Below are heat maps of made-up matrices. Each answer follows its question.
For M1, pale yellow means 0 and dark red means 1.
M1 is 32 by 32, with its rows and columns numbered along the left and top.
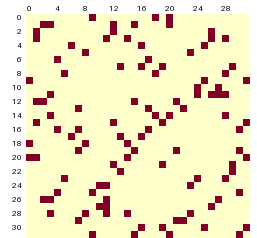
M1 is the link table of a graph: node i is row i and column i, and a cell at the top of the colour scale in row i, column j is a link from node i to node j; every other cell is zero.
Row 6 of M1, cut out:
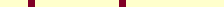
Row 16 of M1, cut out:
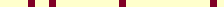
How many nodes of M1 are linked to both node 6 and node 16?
2
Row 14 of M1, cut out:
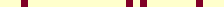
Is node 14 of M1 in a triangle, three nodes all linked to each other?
yes
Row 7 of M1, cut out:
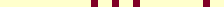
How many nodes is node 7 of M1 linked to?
4
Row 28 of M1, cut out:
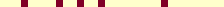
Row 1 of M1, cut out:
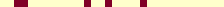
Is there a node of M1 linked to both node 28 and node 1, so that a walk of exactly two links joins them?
yes
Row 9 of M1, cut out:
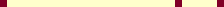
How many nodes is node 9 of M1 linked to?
3
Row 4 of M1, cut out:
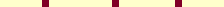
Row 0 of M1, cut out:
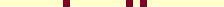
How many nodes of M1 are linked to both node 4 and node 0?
0
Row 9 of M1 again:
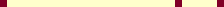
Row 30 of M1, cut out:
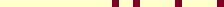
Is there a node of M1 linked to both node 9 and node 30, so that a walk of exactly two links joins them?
yes
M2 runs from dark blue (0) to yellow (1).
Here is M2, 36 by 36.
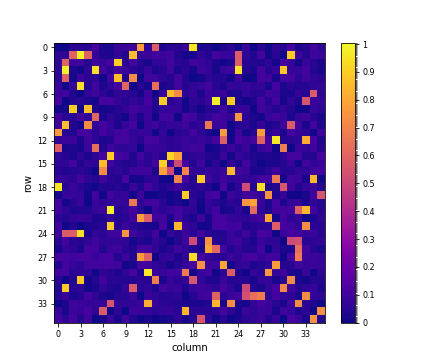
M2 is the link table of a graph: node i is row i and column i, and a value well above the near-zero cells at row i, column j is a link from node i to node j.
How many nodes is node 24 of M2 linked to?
4
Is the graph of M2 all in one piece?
yes
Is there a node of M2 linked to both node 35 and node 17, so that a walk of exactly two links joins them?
yes
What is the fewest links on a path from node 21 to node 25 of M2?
2
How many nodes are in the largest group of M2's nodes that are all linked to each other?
3
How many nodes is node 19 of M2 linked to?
3
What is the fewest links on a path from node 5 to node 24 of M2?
2
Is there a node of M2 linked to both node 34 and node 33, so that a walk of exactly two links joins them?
no
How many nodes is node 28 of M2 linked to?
3
